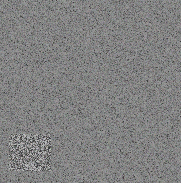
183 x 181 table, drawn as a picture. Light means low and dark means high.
Average level on the scale: 50%. Odd patch: rougher, in the bottom left. Stripes: none. Roughest part: bottom left.
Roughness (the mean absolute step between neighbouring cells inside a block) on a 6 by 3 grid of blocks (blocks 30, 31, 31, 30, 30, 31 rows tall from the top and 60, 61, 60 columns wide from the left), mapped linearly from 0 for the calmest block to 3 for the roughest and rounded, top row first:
000 / 000 / 000 / 000 / 300 / 300
